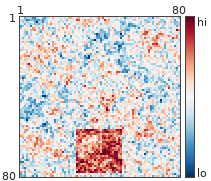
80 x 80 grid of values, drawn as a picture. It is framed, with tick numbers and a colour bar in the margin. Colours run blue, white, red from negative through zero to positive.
Stripes: none. Ninth with the highest average: bottom middle. Grain: blotchy. Odd patch: higher, in the bottom middle. Mirror symmetry: none.
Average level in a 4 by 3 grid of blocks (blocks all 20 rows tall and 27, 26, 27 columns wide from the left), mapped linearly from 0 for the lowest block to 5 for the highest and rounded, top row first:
1 0 1 / 1 1 0 / 0 2 1 / 1 5 1
